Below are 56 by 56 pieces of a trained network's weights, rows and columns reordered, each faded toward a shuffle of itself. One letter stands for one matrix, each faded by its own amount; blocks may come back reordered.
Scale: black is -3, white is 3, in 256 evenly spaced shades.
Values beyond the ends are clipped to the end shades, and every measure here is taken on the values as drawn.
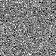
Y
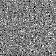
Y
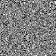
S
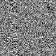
S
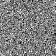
Y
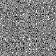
S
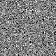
Y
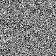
Y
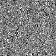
Y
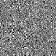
S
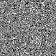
Y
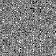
S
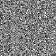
S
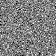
Y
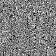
Y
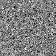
Y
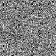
S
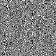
S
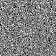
Y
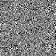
S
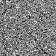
Y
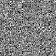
S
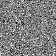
Y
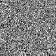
Y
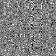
S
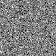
Y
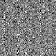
S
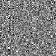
S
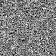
Y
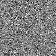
Y
